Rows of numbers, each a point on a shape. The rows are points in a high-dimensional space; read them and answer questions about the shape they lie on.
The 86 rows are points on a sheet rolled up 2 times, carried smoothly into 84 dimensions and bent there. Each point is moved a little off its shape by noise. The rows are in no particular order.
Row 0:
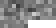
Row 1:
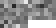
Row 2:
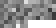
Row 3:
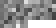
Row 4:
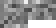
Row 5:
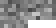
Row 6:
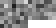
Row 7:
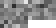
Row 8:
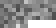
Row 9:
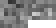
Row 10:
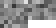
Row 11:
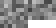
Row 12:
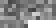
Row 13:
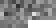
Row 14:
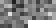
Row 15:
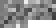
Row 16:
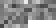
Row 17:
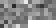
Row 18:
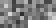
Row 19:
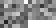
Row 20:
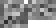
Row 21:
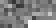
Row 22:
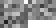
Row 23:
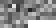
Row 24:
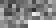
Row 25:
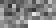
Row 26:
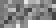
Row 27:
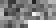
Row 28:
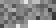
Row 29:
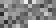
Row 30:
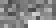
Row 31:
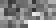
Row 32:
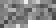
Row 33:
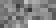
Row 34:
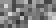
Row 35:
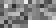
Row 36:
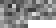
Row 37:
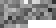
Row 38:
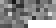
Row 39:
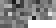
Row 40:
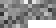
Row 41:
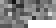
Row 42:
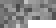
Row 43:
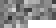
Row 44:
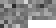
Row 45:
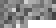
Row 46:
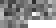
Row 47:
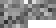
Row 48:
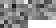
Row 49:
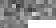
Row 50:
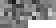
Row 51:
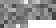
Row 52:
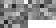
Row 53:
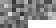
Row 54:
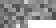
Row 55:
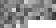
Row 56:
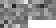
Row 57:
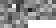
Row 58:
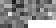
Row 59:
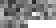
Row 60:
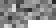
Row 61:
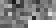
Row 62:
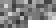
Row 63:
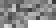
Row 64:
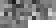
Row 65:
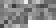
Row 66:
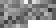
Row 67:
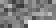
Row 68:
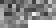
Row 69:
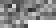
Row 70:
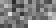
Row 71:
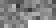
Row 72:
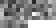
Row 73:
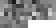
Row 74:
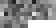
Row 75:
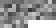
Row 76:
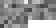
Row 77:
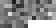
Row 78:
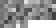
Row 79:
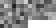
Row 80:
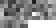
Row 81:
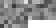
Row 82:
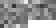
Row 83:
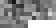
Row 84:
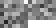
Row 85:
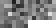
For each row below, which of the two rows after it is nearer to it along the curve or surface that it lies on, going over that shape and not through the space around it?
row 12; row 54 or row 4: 54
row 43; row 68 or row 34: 68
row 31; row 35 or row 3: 3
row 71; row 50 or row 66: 50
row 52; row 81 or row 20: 20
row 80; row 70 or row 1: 70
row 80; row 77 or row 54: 77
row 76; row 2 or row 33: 2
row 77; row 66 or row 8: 66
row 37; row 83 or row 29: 29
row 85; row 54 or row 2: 2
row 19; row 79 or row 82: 79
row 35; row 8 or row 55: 55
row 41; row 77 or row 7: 77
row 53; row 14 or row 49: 14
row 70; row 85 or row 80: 85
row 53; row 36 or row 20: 20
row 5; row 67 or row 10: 67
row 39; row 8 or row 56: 56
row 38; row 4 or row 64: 64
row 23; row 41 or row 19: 41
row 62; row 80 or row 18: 18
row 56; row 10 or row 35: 10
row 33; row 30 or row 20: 30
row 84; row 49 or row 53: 53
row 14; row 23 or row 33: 23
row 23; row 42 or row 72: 72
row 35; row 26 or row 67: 26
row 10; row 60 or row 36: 60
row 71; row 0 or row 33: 0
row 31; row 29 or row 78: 78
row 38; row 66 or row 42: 66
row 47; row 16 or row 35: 35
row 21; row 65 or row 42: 65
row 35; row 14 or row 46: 14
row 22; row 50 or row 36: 50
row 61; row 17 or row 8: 17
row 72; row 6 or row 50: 50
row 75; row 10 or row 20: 10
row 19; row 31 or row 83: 83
